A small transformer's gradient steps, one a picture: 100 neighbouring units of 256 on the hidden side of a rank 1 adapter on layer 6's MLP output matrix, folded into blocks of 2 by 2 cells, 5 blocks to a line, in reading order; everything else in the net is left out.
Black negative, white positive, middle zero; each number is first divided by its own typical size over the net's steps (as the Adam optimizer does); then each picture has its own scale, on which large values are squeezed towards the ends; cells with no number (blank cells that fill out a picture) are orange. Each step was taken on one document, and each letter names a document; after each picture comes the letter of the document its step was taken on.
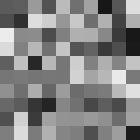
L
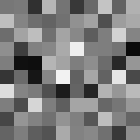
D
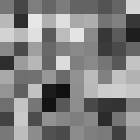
L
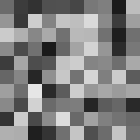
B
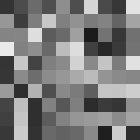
L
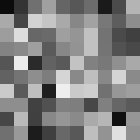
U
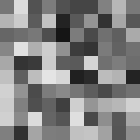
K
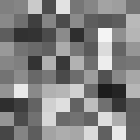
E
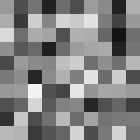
B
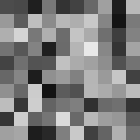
B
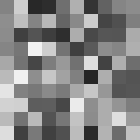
K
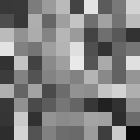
L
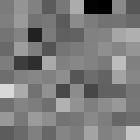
D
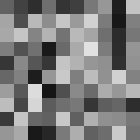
B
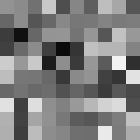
E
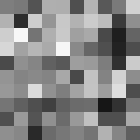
E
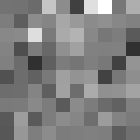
D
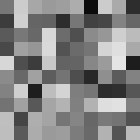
E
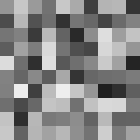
E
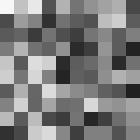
B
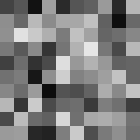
B
